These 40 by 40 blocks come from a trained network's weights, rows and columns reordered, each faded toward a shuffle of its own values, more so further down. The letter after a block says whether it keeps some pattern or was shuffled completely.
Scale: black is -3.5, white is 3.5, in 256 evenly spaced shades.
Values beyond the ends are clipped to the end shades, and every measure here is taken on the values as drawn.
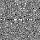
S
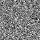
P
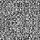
S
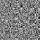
S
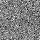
P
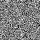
P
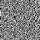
S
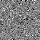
S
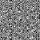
S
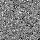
P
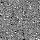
P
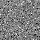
P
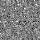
S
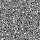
P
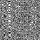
S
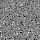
P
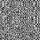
S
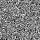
P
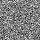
P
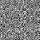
S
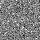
P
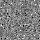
S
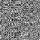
S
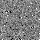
P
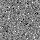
P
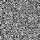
S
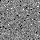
P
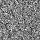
P
